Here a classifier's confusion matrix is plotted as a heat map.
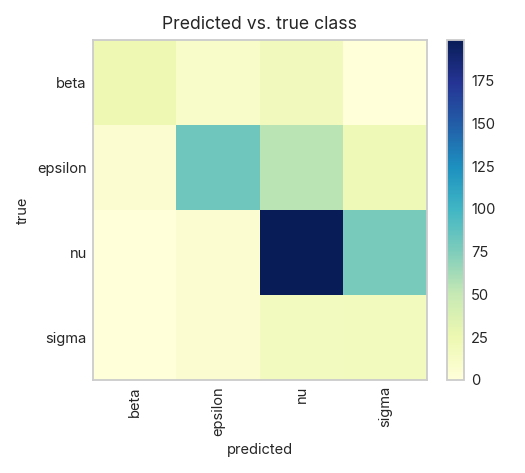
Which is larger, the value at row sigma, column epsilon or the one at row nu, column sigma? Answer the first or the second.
the second
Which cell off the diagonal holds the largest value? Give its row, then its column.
nu, sigma
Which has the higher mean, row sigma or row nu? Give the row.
nu
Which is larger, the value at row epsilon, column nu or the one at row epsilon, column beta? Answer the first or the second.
the first
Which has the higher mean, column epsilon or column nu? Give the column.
nu
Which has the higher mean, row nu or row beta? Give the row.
nu
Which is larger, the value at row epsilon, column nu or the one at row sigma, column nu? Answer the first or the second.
the first
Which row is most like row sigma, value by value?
beta
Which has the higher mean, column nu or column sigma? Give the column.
nu
